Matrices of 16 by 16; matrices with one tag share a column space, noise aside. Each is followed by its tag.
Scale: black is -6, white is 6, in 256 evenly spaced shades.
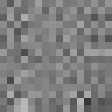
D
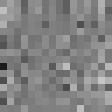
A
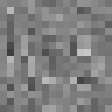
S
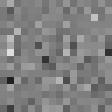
S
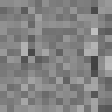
S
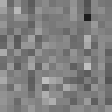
A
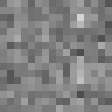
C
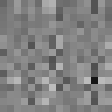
A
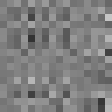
D
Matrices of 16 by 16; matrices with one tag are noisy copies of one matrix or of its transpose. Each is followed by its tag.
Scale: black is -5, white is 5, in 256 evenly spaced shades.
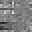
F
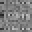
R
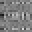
R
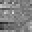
F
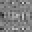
R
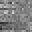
F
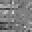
F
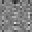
R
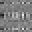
R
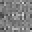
R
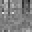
F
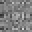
R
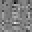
R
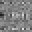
R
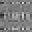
R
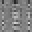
R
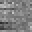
F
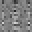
R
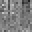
F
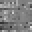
F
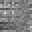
F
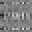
R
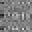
R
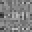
R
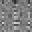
R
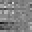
F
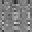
R
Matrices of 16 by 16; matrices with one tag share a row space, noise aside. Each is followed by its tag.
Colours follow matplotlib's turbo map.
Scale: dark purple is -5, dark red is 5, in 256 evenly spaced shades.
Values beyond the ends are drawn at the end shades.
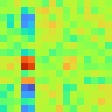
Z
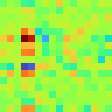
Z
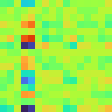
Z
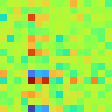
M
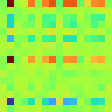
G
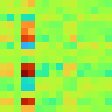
Z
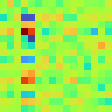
Z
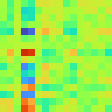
Z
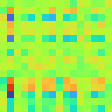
G
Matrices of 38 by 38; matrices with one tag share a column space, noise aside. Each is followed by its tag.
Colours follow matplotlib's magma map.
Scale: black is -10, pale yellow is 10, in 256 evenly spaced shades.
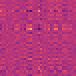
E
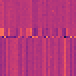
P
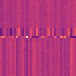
P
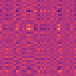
E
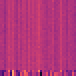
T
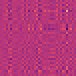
E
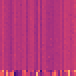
T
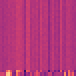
T
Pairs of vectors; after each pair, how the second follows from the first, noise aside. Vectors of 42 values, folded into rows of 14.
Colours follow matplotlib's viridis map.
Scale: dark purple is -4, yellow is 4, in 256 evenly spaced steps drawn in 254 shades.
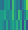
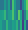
copied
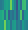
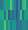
copied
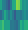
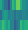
copied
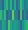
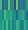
wrapped around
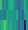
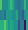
copied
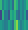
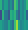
copied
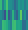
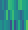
wrapped around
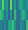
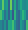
copied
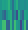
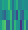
copied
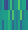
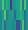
wrapped around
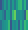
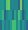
wrapped around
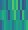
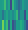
wrapped around
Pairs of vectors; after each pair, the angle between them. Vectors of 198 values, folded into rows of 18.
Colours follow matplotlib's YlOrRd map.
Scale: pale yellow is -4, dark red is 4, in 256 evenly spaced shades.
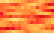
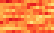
nearly opposite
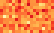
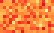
partly opposed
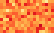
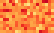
nearly opposite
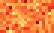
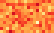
nearly opposite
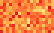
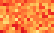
orthogonal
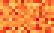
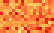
nearly parallel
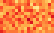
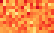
partly opposed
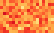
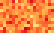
partly aligned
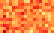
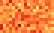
orthogonal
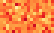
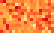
nearly opposite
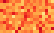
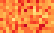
orthogonal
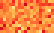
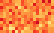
orthogonal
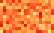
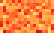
nearly parallel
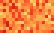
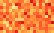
nearly opposite
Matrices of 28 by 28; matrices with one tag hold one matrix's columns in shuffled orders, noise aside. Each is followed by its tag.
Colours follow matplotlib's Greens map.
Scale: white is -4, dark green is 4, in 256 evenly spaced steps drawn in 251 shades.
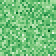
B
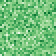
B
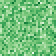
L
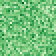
L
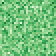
L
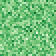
B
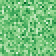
L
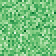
B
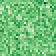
L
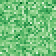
L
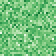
B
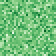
B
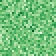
B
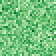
B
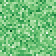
B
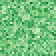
L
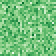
L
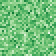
B
